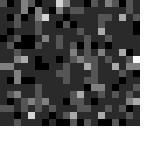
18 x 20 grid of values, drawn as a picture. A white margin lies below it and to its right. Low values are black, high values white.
Slope: none. Odd rows or columns: none. Average level on the scale: 20%. Mirror symmetry: none.
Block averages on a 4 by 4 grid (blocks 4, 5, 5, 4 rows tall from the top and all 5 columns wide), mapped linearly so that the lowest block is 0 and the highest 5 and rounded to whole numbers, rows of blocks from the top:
1513 / 0142 / 2142 / 3032
